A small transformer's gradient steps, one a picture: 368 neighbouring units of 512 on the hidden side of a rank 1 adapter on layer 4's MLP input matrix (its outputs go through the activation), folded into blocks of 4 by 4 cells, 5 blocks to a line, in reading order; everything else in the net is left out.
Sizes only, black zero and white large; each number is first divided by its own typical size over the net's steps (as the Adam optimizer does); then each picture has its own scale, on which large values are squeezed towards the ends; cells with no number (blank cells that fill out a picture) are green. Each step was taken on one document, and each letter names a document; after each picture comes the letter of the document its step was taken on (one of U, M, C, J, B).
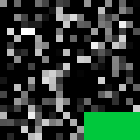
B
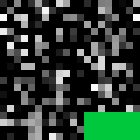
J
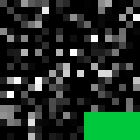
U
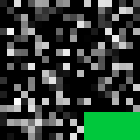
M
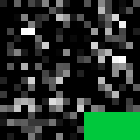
B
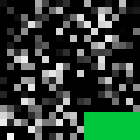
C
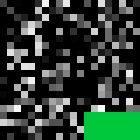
M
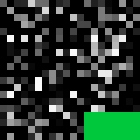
U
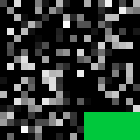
C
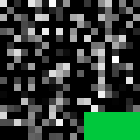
M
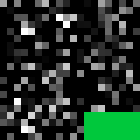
B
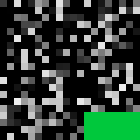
C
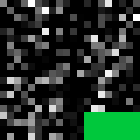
U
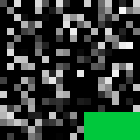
C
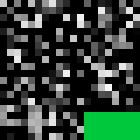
J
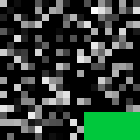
M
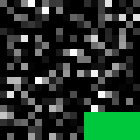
U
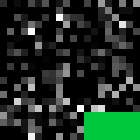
B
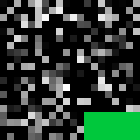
J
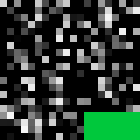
C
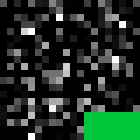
B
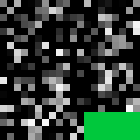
J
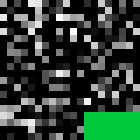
M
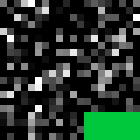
U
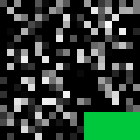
C
